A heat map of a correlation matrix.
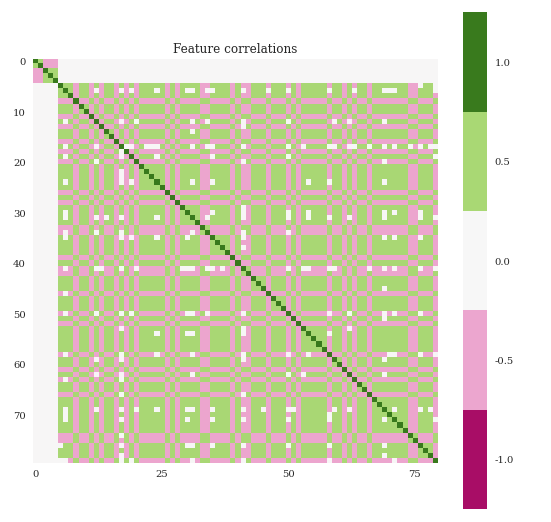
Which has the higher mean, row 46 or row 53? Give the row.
53
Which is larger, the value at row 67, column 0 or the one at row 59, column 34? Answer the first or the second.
the first
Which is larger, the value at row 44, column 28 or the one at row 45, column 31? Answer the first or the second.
the second
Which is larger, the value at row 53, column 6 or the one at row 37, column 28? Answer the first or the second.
the first
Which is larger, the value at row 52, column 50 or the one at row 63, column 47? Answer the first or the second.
the first
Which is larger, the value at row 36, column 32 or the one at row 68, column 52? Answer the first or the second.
the first
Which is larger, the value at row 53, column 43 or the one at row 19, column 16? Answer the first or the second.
the first
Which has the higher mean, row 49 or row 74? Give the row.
49
